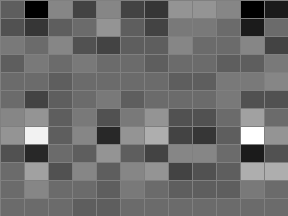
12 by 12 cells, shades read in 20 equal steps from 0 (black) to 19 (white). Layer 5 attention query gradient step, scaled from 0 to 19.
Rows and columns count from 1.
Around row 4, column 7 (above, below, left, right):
7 8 8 8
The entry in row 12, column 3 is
8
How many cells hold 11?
10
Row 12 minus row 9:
2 5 0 0 -4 1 3 -2 -2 0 6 2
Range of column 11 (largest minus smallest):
19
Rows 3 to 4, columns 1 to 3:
9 8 10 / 7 9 8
